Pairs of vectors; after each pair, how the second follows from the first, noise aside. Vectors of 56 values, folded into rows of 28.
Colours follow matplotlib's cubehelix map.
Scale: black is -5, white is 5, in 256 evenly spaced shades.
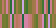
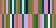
scaled up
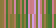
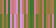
wrapped around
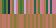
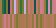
copied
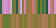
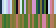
scaled up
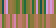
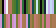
scaled up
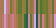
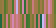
shuffled
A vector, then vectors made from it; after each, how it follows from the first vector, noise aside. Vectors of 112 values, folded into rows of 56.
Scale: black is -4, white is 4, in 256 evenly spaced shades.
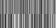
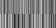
negated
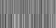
shrunk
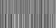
shrunk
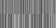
shrunk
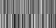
negated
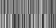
negated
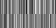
wrapped around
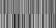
negated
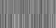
shrunk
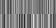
wrapped around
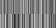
negated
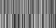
negated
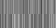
shrunk
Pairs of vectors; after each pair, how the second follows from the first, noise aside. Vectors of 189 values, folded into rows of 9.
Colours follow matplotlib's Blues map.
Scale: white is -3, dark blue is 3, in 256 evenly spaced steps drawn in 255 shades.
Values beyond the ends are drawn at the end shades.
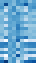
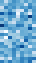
shuffled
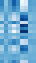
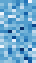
shuffled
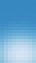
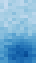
negated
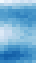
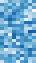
shuffled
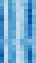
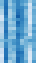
negated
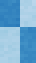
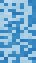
shuffled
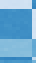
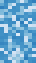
shuffled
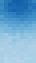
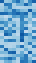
shuffled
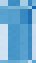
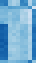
negated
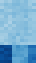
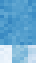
negated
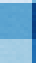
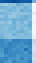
negated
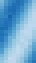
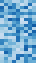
shuffled
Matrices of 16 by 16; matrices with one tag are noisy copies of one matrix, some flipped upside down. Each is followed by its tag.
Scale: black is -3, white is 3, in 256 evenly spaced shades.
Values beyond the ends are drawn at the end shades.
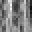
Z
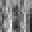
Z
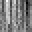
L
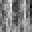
Z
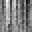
L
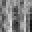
Z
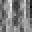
Z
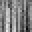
L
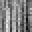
L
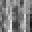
Z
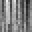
L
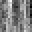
Z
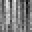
L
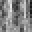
Z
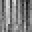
L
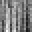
L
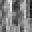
Z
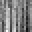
L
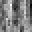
Z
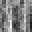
Z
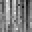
L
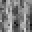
Z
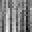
L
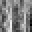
Z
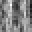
Z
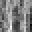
Z
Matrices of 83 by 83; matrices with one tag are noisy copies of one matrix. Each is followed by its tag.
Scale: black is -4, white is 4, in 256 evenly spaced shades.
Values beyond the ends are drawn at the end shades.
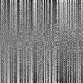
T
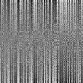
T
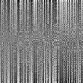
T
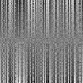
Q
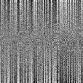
T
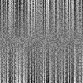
Q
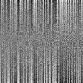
T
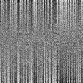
T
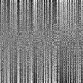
T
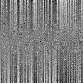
T
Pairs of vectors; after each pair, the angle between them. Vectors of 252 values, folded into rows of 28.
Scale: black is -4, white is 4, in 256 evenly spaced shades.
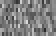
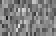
partly aligned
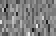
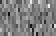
orthogonal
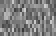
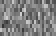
nearly parallel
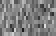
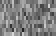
nearly parallel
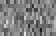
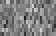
nearly opposite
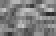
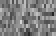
partly aligned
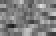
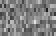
partly opposed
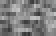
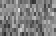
partly aligned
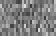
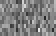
nearly parallel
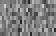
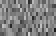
partly aligned
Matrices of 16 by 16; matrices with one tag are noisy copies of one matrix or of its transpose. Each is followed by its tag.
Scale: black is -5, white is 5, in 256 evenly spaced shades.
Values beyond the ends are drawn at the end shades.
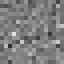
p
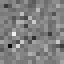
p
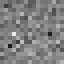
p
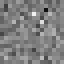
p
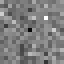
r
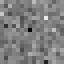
r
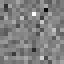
p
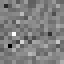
p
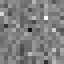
r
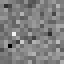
p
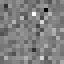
p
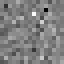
p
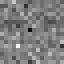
r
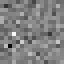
p
